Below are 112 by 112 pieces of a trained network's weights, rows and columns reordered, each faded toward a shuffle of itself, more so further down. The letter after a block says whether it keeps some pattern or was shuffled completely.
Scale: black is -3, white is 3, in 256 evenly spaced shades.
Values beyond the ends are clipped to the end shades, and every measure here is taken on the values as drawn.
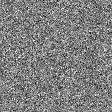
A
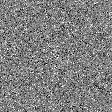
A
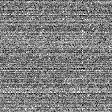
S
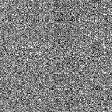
S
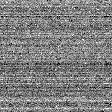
S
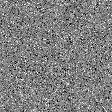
A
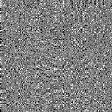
S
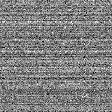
S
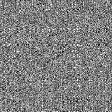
S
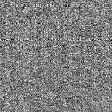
S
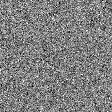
A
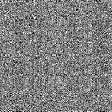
S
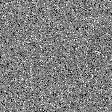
A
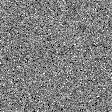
A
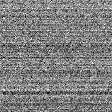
S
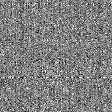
S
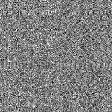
S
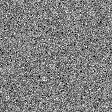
A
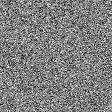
A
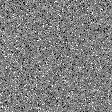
A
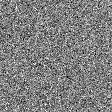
A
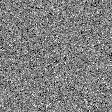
A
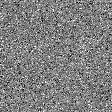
A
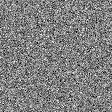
A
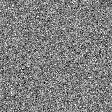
A
